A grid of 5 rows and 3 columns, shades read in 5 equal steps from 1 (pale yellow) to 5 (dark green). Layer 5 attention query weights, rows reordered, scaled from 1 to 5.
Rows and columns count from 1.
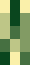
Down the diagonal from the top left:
1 5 3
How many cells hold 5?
3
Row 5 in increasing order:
1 4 5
